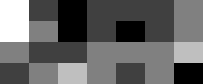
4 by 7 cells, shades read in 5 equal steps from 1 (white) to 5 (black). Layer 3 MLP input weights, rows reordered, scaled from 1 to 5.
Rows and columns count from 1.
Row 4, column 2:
3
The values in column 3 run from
2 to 5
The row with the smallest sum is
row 3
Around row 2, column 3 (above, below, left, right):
5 4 3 4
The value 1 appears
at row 1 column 1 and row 2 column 1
